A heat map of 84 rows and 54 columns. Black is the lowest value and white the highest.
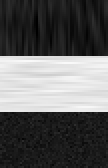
The table splits into 3 rows of 1 panel. Panel 1,1: very low, streaked downward, faint in contrast. Panel 2,1: very high, streaked across, faint in contrast. Panel 3,1: very low, fine-grained, faint in contrast.
